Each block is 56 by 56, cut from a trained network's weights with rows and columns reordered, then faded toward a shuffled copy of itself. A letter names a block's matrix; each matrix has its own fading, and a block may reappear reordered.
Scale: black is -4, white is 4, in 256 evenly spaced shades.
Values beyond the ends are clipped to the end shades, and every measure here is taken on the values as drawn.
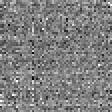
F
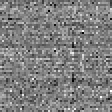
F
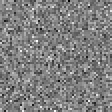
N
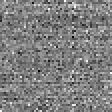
F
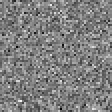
N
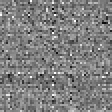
F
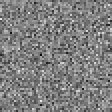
N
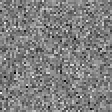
N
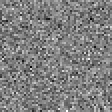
N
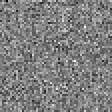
N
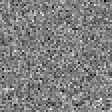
N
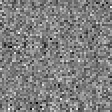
N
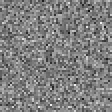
N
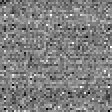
F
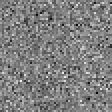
N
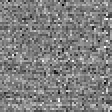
F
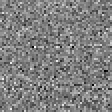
N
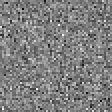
N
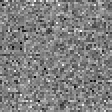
N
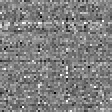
F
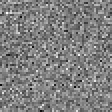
N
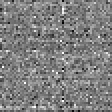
F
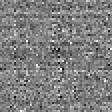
F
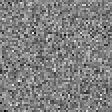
N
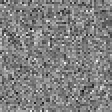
N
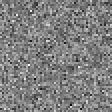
N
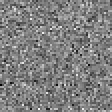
N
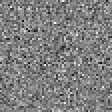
N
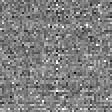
F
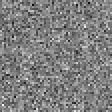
N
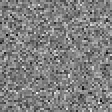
N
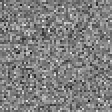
N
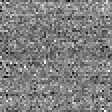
F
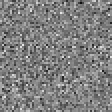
N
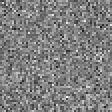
N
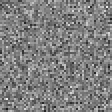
N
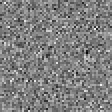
N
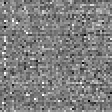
F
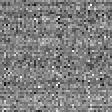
F
